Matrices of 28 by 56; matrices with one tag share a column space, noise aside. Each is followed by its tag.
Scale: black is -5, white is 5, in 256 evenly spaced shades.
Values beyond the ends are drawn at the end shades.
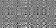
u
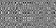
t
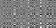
u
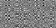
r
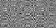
r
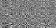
u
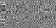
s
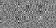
s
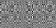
s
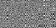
r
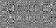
s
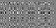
t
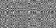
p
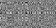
t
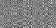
u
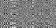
u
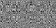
s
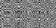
p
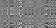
u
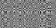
p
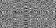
p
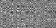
p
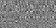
s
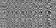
p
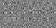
t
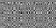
t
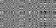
p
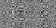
p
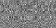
s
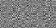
r
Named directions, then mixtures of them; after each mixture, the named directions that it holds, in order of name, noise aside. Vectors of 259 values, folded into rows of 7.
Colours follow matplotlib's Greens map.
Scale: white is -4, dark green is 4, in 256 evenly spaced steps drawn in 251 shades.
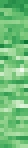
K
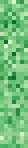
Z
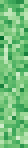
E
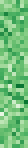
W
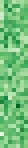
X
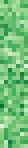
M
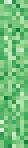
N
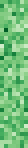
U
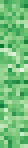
K, M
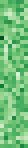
E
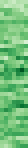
K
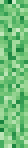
N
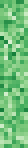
E, U, Z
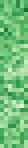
K, U, W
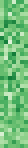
E, X, Z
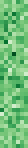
U, W, Z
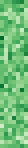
E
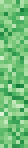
W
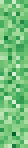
N, U, W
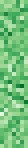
W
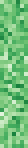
E, W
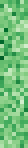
U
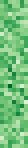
M, W, Z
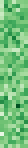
X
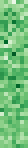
K, W, Z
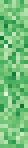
E, M, Z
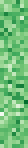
W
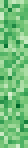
X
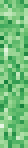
E, M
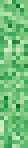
E, N, X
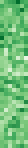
E, K, W
